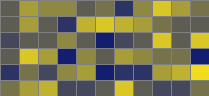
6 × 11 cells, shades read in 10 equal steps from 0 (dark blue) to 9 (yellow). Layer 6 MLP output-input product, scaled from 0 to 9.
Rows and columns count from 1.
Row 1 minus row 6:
-1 0 -2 3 1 1 -7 2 6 4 0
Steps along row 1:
up down same down up down up up down down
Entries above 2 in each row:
10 10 8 9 6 7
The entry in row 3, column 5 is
3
